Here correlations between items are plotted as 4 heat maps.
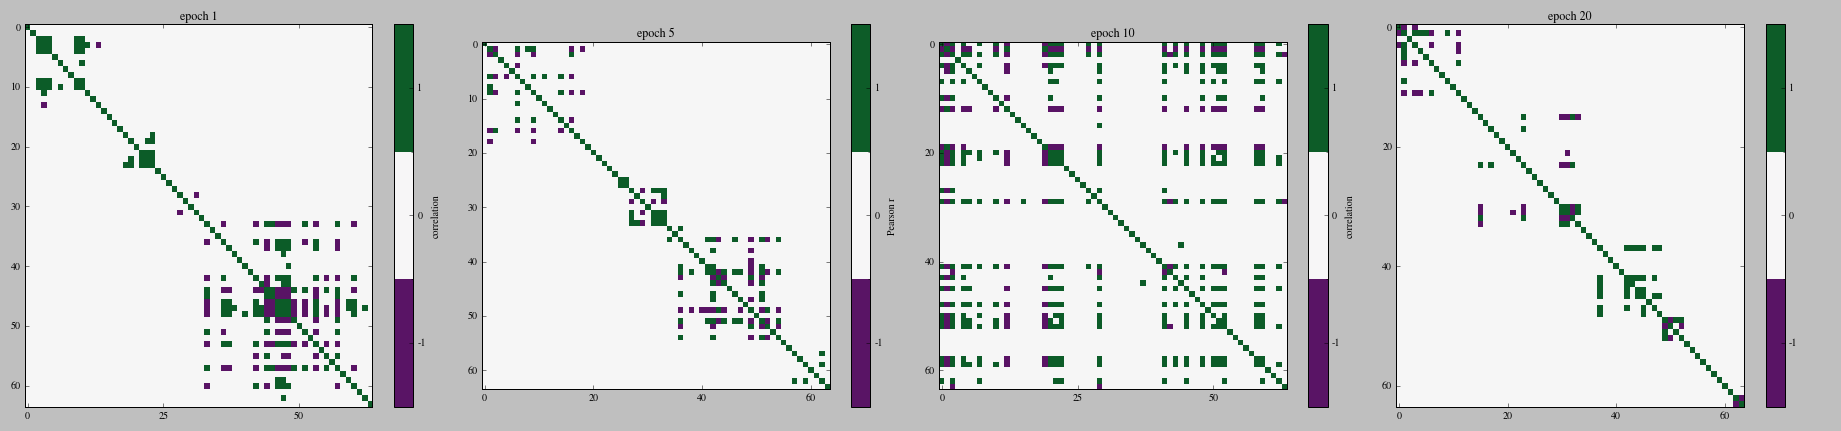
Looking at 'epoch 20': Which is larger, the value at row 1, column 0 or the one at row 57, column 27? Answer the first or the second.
the second
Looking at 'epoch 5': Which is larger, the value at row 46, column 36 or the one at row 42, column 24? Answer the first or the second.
the first
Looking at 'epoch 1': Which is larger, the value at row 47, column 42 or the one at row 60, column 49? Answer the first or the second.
the first
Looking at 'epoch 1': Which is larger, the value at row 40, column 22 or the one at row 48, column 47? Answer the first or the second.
the second
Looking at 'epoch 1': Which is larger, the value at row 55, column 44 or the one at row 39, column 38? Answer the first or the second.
the first
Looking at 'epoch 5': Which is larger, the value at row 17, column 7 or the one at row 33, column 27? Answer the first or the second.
the second
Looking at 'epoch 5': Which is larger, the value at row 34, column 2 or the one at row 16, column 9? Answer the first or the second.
the first
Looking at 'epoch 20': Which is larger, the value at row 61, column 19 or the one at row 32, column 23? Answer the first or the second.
the second
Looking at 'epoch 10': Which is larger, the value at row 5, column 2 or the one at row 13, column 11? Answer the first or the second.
the first
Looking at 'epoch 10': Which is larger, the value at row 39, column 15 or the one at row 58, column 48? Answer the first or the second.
the second
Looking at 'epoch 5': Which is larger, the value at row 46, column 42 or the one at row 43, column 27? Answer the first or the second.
the first
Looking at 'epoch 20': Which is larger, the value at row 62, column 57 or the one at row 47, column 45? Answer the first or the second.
the second
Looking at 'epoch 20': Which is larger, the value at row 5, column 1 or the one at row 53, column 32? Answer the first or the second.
the first
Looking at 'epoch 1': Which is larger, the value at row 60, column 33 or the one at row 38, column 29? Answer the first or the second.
the second
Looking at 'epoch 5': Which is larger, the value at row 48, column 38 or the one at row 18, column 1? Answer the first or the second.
the first
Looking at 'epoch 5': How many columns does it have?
64
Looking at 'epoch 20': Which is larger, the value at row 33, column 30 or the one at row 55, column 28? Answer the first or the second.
the first
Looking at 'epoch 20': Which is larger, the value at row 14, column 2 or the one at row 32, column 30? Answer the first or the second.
the first
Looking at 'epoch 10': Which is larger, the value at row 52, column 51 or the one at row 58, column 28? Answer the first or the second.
the first
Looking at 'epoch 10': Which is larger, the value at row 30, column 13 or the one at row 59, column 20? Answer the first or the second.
the second
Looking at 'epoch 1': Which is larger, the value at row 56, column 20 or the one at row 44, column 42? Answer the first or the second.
the first
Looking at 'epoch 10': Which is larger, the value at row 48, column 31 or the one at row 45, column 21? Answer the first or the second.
the second
